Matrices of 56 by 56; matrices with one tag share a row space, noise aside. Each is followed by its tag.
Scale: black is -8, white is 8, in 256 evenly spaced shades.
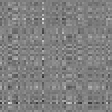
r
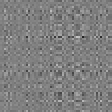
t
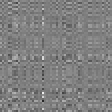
r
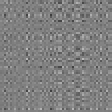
t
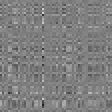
r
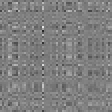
r
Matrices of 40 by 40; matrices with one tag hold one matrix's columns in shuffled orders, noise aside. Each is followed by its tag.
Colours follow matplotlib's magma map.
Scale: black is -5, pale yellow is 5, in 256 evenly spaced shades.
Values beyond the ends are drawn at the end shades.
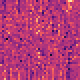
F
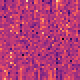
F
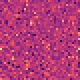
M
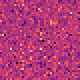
M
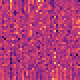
F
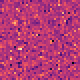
M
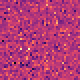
M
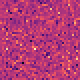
M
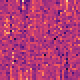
F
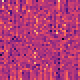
F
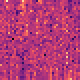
F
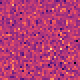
M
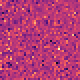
M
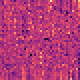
F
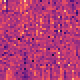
F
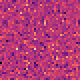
M
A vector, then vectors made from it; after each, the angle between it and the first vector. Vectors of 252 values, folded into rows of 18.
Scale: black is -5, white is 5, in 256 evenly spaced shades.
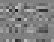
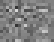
nearly opposite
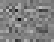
nearly parallel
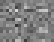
nearly opposite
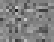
nearly parallel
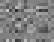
nearly parallel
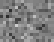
partly aligned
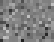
orthogonal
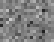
partly aligned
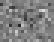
partly opposed
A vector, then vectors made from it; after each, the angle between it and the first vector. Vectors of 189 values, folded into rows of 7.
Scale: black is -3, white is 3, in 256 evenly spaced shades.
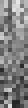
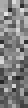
partly aligned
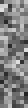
partly aligned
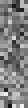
partly opposed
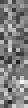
partly opposed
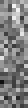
partly aligned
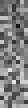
partly opposed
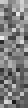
partly aligned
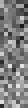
partly opposed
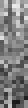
nearly parallel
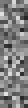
orthogonal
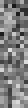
partly opposed
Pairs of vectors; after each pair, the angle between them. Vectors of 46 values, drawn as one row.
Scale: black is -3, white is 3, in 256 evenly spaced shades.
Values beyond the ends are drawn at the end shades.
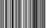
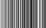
orthogonal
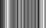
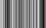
nearly opposite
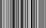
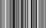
nearly parallel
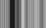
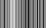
partly opposed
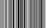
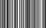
nearly opposite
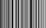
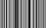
orthogonal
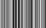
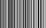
partly opposed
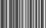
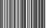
orthogonal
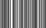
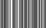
nearly parallel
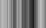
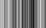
nearly parallel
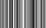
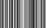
nearly parallel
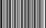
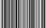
partly opposed
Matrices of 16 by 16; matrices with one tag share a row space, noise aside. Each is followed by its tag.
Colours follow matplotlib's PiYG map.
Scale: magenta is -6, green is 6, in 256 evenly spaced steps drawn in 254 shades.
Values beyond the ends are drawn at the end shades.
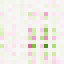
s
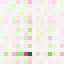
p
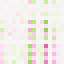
s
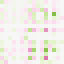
s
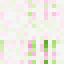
s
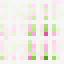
s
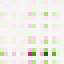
s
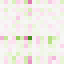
p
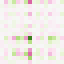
p
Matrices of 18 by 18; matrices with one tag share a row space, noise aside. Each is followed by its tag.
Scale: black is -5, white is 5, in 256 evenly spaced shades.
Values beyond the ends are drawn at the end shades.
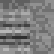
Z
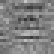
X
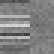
Z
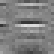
X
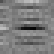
X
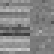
Z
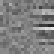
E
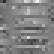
X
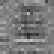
X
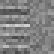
Z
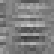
X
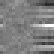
E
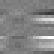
E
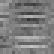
X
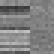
Z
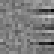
E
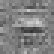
X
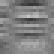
X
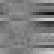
E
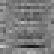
X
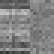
Z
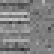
Z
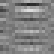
X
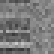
Z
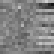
E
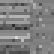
Z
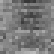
X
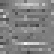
X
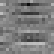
X
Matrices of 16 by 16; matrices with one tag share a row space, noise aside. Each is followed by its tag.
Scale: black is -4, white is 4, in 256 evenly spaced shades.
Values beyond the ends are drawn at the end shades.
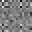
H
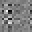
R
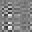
R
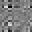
R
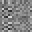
R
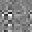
R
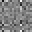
H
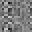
R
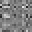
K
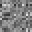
K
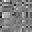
K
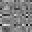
K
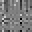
H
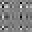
H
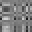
K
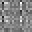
H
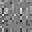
H
